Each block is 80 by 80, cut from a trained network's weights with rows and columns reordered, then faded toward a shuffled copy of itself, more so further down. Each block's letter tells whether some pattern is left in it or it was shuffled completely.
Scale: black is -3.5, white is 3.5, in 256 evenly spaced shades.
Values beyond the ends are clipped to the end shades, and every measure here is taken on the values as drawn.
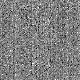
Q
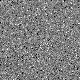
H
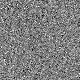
H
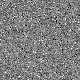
H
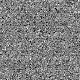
Q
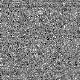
Q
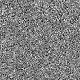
Q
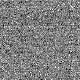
Q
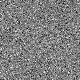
H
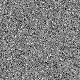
H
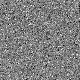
H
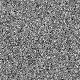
H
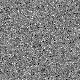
H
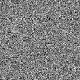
Q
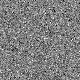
H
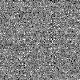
Q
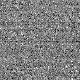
Q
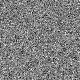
H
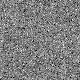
H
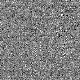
Q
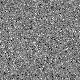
H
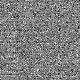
Q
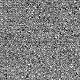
Q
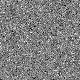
H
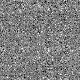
Q
